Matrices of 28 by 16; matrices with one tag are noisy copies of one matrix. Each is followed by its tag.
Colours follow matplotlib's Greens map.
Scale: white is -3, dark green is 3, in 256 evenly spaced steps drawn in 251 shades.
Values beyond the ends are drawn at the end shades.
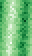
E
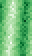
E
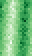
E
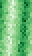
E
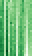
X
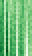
X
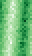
E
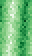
E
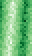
E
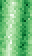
E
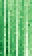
X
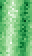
E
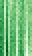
X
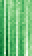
X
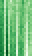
X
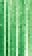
X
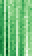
X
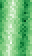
E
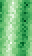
E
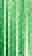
X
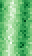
E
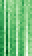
X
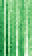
X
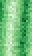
E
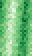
E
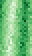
E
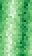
E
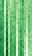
X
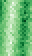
E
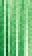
X
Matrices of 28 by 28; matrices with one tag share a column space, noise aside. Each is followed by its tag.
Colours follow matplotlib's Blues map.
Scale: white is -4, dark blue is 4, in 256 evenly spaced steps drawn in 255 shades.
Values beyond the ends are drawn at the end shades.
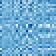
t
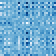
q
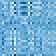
q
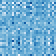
q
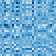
t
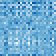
q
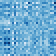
q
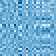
t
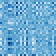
q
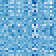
t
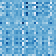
q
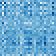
q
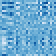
q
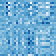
q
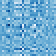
t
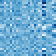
t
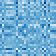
t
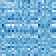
t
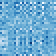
q
